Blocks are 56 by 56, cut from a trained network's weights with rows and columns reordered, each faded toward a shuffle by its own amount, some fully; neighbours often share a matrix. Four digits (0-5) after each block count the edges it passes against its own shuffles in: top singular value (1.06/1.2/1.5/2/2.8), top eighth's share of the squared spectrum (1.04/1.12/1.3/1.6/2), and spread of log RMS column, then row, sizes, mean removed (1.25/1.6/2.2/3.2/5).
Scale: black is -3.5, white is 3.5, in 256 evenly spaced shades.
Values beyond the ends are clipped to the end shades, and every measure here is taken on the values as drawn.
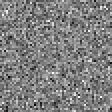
0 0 0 0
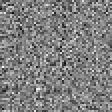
3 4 1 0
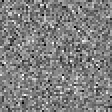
0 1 0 0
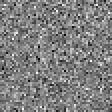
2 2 1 1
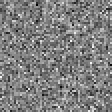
1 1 0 0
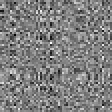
4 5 3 2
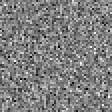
0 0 0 0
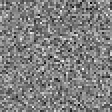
2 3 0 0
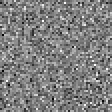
1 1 0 0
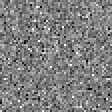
0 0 0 0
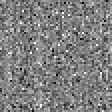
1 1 0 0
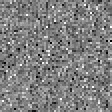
0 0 0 0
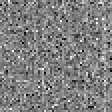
1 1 0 1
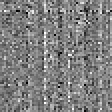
3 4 3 2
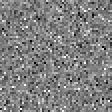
0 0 0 0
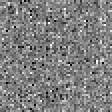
2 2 1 1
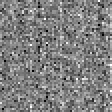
2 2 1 0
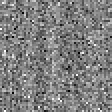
1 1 0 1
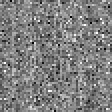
2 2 0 1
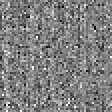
2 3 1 2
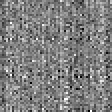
3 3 2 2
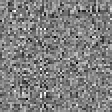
3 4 2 2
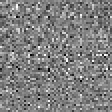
3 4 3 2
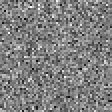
2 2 0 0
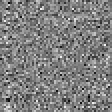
3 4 2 1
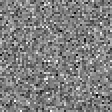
1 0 0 0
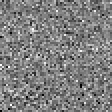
2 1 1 0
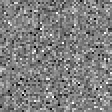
0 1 0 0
